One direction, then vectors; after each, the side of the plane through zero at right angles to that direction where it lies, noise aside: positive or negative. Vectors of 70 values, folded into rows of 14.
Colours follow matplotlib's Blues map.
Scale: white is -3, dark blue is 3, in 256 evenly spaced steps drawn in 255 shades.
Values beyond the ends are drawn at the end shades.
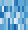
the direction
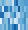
positive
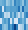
positive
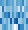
negative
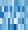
positive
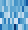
positive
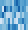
positive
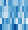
positive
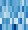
positive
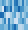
positive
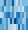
negative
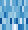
negative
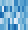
positive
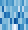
negative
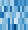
positive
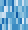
negative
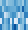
positive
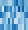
positive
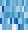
negative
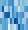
negative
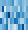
negative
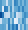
positive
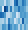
positive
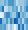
negative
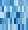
negative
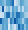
negative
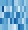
negative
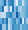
negative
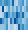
negative
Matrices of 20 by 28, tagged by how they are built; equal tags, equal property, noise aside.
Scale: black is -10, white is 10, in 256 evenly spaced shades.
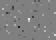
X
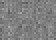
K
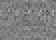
K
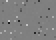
X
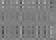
K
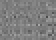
K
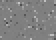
X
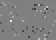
X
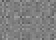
K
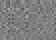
K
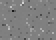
X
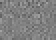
K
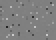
X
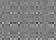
K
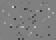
X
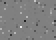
X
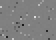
X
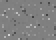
X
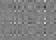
K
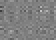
K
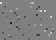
X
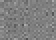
K
